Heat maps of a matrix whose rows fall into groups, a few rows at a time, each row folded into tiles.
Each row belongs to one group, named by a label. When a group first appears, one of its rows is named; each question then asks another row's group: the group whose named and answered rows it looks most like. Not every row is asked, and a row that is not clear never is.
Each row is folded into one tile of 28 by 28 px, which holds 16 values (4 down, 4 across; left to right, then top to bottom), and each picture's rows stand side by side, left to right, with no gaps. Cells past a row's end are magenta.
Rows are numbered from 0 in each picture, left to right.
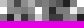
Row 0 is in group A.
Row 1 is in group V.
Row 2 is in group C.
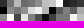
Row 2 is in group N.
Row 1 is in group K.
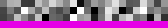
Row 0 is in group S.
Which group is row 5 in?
A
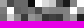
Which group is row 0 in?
V
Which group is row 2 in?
C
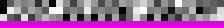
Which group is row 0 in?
K
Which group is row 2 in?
A
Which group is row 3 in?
A
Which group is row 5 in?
A
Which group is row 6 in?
S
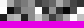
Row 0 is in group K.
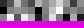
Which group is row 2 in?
A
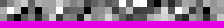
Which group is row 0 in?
K
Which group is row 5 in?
N
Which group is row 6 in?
K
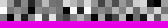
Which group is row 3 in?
A
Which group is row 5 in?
N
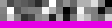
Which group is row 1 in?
C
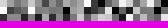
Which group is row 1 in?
A
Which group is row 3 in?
N
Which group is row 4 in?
S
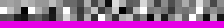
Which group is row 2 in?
V
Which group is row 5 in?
A
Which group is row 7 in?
A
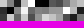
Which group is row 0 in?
N
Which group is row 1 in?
N
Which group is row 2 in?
K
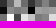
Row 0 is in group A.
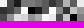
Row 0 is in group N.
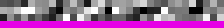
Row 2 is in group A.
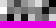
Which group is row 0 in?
A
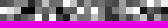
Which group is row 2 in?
S
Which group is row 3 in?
V
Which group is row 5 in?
S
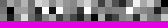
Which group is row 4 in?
C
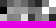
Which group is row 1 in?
C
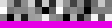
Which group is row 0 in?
A
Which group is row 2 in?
A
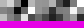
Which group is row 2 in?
C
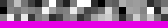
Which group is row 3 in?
N
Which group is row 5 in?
V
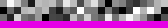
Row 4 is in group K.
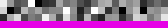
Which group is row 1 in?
N
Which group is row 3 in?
K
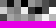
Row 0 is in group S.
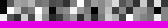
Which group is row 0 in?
K
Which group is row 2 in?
C
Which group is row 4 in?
N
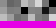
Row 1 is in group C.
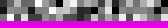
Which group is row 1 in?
S
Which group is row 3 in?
N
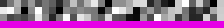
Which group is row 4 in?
K
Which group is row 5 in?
N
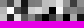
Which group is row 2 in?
A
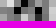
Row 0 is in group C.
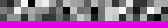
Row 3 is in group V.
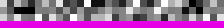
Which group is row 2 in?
N
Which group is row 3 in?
N
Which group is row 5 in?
C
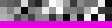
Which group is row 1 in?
C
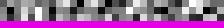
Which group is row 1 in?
V
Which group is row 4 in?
C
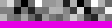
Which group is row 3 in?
S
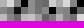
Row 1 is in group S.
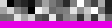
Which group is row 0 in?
N
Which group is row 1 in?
K
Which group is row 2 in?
C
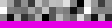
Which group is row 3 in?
A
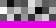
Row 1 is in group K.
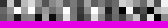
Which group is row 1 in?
A
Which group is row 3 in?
V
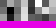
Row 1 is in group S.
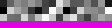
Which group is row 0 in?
K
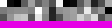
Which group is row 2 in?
N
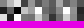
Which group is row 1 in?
V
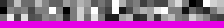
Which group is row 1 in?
S
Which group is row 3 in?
V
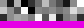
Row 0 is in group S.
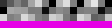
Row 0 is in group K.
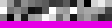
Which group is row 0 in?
A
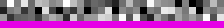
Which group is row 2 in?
S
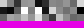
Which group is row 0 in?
N
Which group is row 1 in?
V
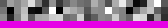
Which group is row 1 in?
N
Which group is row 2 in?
K
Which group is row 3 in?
S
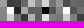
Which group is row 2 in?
V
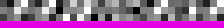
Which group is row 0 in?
C
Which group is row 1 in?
C
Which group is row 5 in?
C
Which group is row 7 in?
C
